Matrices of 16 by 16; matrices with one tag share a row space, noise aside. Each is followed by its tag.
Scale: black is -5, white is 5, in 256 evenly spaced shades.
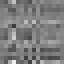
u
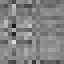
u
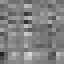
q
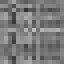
u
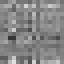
u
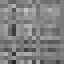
u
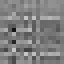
u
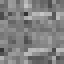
q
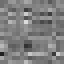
q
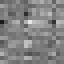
q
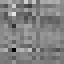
u
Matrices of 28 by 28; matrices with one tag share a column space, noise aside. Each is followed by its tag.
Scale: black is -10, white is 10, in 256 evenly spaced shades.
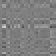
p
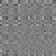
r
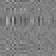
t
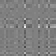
p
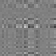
p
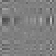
t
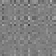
r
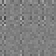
r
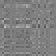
p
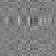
t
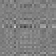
p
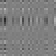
t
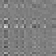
p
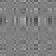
t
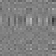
t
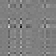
p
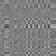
p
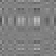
t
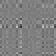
p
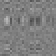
t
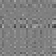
p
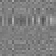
t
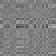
p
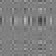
t
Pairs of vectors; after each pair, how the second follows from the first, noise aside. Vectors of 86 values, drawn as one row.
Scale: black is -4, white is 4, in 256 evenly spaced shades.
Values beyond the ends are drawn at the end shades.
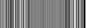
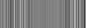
shrunk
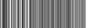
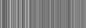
shrunk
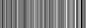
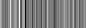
wrapped around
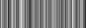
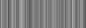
shrunk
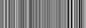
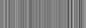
shrunk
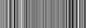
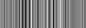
wrapped around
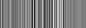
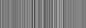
shrunk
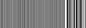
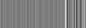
shrunk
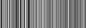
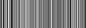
wrapped around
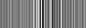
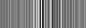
copied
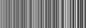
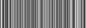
wrapped around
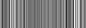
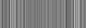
shrunk
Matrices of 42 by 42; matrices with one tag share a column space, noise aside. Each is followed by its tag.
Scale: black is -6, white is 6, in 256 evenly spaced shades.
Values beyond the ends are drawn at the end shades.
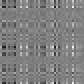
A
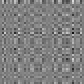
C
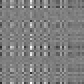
A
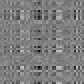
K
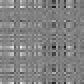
A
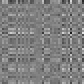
C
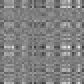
A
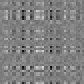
K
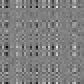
A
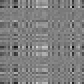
A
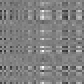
K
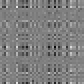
A
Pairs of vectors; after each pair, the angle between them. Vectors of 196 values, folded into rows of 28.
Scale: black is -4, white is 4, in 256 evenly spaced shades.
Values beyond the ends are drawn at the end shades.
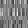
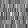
orthogonal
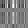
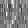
partly aligned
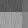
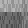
nearly opposite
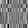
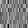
nearly parallel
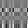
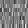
partly opposed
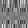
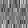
nearly parallel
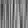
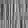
nearly parallel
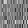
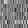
nearly parallel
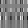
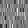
orthogonal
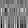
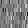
orthogonal
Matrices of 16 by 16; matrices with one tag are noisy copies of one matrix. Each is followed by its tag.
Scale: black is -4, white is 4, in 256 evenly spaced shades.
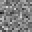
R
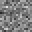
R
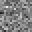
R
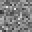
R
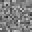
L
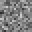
R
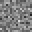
L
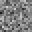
R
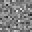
L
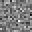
L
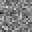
R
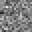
R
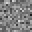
L
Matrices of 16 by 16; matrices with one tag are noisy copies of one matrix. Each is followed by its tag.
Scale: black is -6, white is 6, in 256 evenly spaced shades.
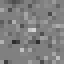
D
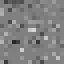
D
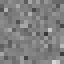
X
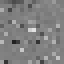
D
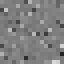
X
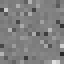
X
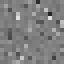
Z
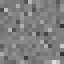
X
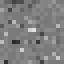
D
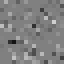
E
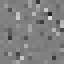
Z
